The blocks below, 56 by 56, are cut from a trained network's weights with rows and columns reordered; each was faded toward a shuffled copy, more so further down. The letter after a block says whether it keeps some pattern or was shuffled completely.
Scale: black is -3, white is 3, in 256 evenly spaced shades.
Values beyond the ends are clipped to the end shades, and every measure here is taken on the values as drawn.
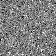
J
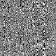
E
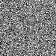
J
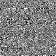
E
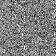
E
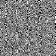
E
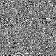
E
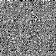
E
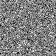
J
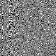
E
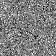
J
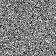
J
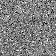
J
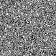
J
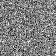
J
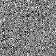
E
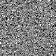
E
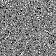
J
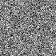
E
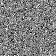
J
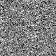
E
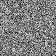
J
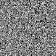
E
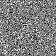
J
